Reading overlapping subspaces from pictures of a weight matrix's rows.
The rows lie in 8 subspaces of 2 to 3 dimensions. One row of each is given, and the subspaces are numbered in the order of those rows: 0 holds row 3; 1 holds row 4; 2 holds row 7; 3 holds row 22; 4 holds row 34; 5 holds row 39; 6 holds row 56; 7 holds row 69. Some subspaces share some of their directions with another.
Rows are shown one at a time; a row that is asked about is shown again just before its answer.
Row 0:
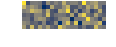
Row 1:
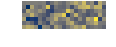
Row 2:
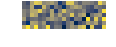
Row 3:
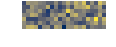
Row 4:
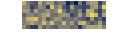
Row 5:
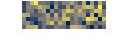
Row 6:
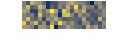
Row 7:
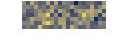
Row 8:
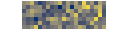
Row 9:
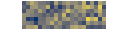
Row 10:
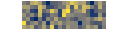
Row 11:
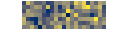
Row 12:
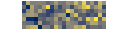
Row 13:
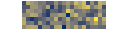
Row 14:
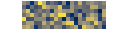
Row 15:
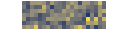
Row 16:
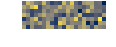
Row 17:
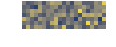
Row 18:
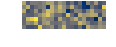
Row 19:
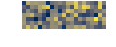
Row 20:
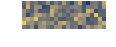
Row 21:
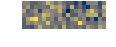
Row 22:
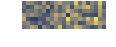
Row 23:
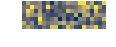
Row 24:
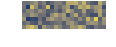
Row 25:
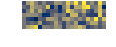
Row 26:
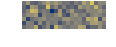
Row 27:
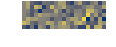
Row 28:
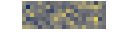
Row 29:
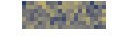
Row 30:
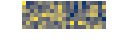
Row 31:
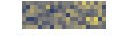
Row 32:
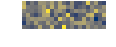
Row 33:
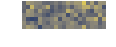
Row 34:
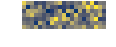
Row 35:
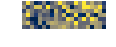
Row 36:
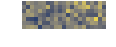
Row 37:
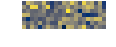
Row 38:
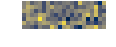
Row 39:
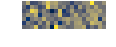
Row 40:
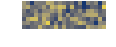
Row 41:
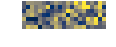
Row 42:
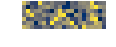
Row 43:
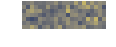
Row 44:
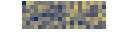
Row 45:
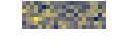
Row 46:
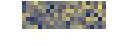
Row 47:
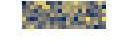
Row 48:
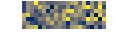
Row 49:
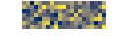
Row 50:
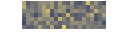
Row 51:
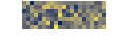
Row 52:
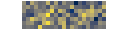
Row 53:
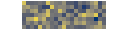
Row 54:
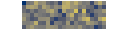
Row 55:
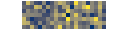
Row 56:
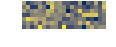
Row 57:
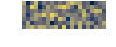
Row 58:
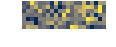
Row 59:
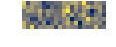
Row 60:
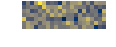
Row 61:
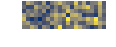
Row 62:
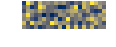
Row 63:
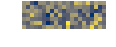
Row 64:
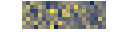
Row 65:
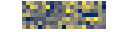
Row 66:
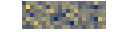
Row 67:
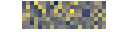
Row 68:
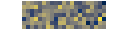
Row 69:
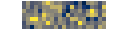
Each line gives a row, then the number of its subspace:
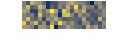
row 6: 5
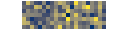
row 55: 3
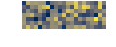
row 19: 7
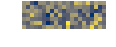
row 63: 2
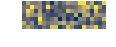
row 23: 3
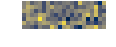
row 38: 3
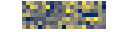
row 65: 6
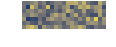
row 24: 1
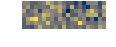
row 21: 7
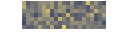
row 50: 0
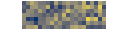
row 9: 2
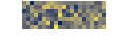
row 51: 5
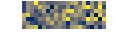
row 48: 2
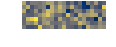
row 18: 3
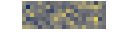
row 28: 1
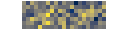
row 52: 2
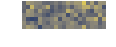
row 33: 3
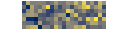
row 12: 5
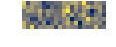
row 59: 7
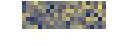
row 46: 2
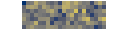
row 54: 4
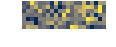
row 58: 2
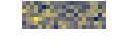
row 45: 5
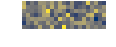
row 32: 0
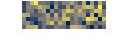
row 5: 2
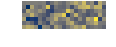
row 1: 1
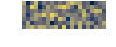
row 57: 1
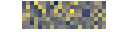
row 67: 2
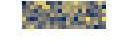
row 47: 4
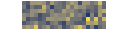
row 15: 3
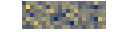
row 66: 1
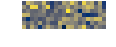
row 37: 6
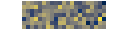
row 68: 6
